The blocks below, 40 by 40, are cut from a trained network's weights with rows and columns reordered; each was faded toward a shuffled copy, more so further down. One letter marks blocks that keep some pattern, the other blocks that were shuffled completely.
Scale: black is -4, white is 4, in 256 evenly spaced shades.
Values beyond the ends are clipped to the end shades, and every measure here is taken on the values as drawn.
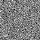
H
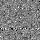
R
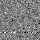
R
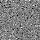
H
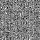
R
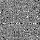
R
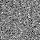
H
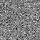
R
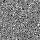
H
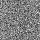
H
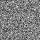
H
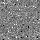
H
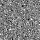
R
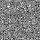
R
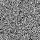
H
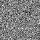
H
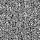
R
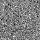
H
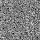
H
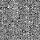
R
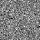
R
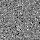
H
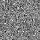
R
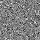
H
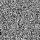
R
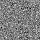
H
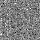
R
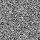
H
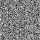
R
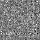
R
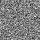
H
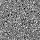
H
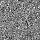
H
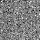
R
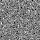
H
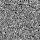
H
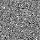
H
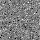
H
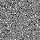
H
